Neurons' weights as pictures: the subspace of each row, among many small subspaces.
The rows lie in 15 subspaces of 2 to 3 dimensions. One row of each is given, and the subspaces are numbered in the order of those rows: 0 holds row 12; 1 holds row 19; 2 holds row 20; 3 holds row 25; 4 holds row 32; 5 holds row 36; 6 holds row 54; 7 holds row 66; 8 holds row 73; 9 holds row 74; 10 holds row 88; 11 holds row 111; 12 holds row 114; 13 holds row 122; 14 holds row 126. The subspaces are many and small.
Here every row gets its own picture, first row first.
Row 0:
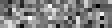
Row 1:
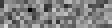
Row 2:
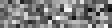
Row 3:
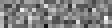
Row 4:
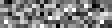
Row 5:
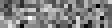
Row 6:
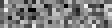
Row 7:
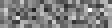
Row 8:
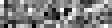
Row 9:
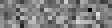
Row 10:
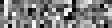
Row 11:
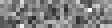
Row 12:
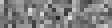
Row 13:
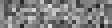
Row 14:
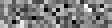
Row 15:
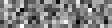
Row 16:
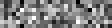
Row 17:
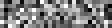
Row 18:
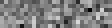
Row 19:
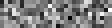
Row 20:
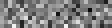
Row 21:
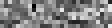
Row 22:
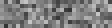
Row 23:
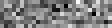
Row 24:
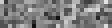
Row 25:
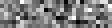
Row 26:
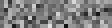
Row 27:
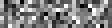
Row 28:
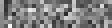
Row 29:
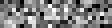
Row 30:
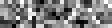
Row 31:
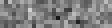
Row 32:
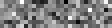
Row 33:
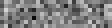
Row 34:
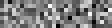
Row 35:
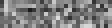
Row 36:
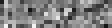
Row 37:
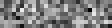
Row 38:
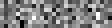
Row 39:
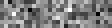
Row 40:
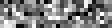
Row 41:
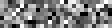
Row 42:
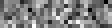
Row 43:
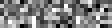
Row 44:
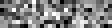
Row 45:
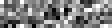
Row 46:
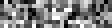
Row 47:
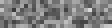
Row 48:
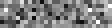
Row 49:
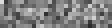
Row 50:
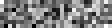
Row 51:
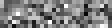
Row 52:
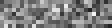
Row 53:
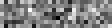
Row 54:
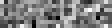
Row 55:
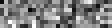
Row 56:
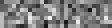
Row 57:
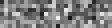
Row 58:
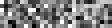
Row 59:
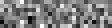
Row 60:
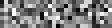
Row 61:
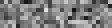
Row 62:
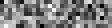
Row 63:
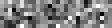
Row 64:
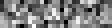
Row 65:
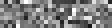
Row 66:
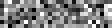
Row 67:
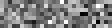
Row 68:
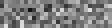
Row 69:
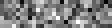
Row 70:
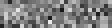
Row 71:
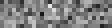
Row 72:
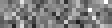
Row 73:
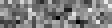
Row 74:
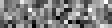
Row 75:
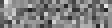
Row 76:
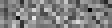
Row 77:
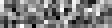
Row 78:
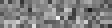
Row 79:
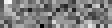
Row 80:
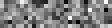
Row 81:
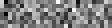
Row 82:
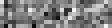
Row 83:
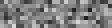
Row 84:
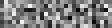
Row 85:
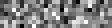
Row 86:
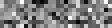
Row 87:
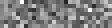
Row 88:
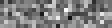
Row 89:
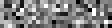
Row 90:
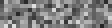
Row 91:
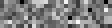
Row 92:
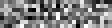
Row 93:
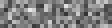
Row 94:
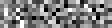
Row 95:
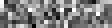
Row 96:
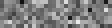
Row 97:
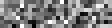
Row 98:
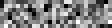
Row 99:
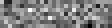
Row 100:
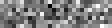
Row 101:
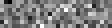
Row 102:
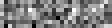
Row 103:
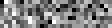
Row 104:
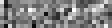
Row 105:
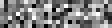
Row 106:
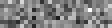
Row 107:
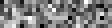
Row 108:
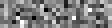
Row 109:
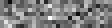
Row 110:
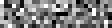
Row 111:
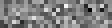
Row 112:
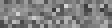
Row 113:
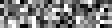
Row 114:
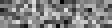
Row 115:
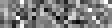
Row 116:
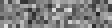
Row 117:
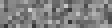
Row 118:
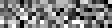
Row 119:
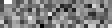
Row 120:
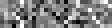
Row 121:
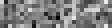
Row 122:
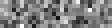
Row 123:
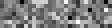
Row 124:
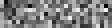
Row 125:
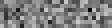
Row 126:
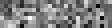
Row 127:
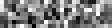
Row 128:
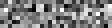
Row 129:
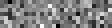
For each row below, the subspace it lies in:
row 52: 12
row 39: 8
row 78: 7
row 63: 14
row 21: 2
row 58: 6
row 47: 12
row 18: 6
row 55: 6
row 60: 1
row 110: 12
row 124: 1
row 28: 0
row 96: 4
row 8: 5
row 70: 11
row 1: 2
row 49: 10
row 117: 9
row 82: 5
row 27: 6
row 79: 14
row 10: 0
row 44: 12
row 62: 10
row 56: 13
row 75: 1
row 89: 12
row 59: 1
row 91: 4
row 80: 4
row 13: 0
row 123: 4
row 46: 8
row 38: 3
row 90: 3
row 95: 13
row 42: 9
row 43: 6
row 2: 3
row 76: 9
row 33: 7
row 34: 1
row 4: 10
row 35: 14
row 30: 8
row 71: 0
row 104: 5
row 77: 13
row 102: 7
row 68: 2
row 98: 2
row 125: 11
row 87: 4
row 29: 0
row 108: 3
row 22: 3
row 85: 13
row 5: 14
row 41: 8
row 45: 5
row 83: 11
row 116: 3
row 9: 3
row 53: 7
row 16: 5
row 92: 10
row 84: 1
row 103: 1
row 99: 10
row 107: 14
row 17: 7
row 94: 11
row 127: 13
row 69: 8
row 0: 14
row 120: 9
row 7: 9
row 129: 1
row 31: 8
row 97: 7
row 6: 8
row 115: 9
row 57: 10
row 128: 2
